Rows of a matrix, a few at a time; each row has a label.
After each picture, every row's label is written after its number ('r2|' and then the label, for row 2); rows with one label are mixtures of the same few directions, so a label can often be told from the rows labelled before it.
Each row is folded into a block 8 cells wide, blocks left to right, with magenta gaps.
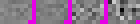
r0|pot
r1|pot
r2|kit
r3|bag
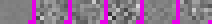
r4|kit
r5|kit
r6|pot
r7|kit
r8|kit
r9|bag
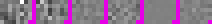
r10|pot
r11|bag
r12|bag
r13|kit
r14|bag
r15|bag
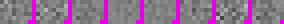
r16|bag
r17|kit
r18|kit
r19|pot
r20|bag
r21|bag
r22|kit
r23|kit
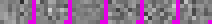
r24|pot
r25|bag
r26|pot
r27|kit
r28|kit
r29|bag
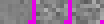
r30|pot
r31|kit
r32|pot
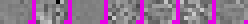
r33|pot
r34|pot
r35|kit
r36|kit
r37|pot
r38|kit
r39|pot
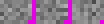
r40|kit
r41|bag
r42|pot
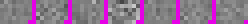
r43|bag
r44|kit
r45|pot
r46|pot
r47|bag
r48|kit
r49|kit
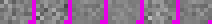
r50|bag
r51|kit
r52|pot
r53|kit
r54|kit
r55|pot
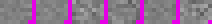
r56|bag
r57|kit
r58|kit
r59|pot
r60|kit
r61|pot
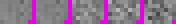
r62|pot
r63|pot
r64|kit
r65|kit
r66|kit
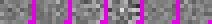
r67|kit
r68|pot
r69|pot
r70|bag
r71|kit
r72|bag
